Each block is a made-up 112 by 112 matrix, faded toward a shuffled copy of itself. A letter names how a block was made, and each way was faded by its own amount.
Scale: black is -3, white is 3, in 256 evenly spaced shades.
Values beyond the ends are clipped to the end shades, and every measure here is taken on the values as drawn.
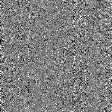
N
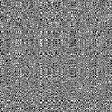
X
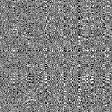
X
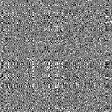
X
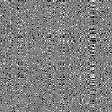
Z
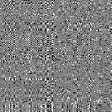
Z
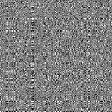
X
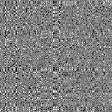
Z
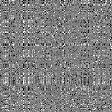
Z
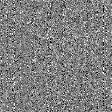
N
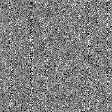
N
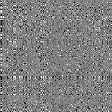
Z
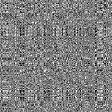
X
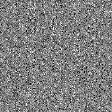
N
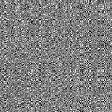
X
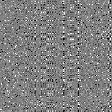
Z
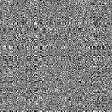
X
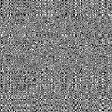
X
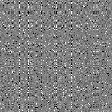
Z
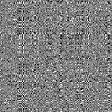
X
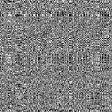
X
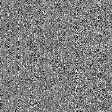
N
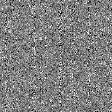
N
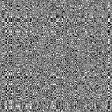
X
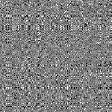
X
